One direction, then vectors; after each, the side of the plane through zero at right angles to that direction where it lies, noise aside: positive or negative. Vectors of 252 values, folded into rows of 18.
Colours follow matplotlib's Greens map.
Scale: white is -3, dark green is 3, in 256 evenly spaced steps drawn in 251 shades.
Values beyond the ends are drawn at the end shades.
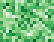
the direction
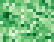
negative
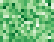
positive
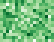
negative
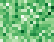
negative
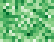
negative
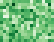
positive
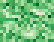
positive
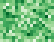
negative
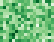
positive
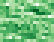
negative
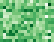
positive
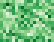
positive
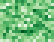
negative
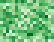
negative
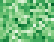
positive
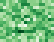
negative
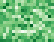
positive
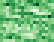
positive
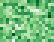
positive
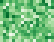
negative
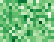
negative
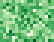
positive
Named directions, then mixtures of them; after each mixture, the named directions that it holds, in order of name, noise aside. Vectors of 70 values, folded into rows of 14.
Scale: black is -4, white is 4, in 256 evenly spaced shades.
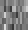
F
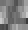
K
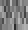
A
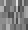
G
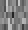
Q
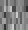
F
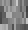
A, K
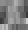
K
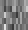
F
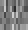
F, Q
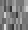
F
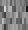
A, F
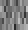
A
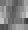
K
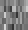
F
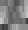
K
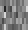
A, F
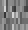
F, Q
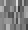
G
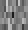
Q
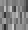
F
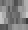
K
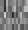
F, Q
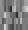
F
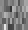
F, Q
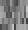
A, K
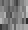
A, K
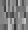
A, Q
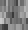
K, Q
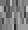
A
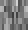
F, G
